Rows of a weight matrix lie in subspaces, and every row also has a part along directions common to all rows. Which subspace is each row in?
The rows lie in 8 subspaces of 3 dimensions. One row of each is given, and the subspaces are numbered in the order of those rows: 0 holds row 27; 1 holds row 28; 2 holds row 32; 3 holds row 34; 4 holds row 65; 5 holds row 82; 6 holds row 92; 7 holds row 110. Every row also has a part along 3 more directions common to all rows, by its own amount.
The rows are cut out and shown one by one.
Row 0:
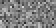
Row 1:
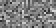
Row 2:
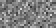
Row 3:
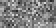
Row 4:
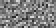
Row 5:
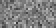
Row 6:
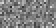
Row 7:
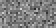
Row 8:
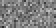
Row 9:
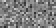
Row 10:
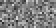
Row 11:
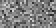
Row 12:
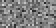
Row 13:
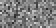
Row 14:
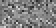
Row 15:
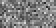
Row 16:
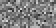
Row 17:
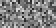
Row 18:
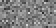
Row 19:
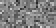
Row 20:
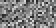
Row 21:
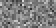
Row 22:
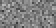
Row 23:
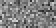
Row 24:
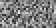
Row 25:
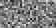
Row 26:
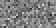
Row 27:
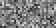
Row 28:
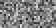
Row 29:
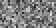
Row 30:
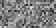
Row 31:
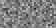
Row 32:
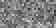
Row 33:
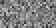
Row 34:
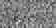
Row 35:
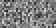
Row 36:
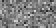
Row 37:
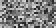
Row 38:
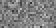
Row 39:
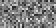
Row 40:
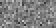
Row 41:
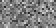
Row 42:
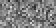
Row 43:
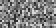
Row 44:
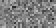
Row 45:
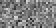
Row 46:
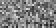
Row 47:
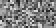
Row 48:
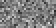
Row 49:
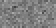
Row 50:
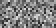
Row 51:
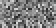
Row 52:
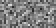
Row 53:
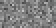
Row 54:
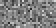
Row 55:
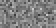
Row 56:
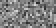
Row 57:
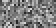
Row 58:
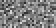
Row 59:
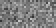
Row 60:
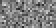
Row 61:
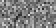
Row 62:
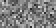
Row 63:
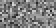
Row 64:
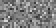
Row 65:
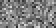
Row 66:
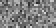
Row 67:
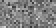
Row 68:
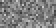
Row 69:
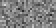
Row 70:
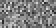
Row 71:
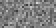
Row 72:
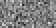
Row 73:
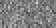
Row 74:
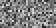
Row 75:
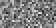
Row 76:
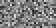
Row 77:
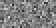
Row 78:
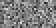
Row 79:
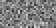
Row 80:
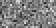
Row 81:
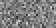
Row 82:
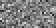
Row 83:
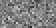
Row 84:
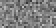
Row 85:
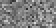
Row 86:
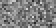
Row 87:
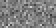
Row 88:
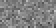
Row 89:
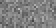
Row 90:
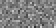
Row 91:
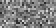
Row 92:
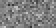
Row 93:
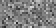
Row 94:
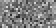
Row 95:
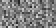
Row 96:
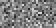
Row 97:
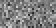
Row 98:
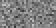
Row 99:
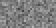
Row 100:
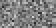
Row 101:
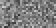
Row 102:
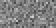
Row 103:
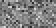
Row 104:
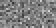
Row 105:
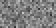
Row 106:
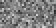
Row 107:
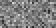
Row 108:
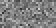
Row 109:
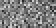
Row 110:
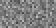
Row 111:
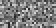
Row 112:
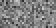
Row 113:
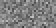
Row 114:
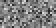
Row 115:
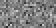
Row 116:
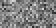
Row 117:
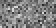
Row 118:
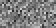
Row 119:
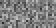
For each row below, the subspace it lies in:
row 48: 2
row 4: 3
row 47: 4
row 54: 7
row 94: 6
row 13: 1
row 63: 1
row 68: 2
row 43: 3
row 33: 4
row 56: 0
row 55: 5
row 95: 7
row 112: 7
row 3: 2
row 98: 5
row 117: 6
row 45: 3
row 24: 2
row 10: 3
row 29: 4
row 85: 0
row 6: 4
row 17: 5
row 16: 1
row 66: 0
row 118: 4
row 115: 0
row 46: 0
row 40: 7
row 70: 1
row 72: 7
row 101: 0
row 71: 0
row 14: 6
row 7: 4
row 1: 5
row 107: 5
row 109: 1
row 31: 4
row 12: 5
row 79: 2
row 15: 4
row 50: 1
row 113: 3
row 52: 5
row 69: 5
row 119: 3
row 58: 5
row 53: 1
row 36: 7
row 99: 5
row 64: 1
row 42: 4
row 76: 3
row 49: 6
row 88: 2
